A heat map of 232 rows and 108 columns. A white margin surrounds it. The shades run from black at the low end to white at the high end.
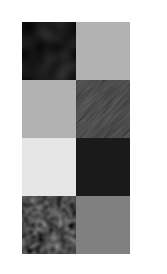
The table splits into 4 rows of 2 panels. Panel 1,1: very low, smooth, faint in contrast. Panel 1,2: high, flat. Panel 2,1: high, flat. Panel 2,2: low, slanting up to the right, faint in contrast. Panel 3,1: very high, flat. Panel 3,2: very low, flat. Panel 4,1: low, blotchy. Panel 4,2: middling, flat.
